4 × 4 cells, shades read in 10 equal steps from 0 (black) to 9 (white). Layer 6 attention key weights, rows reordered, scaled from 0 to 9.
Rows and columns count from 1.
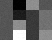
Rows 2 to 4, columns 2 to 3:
1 2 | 5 2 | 9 2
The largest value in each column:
3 9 5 5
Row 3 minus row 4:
0 -4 0 -1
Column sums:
12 15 11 16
